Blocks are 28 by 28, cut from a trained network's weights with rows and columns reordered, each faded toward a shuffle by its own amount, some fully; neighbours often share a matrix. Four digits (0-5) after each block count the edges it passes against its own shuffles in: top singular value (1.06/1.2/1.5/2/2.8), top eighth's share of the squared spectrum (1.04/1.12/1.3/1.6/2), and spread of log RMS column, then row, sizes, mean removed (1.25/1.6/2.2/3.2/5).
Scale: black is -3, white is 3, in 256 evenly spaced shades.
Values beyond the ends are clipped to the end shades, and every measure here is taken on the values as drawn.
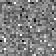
0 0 0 0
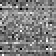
2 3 1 1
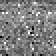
2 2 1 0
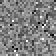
0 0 0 0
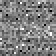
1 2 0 0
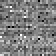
2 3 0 1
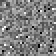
0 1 0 0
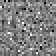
0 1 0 0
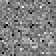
0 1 0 0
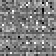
2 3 1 0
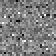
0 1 0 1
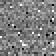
1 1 0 0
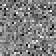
1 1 0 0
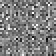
2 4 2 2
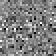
2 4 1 1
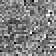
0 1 0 1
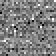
1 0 0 0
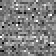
2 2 0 0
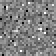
0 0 0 0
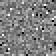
0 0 0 0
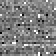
2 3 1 1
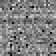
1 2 0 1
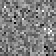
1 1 0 0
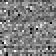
1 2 1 0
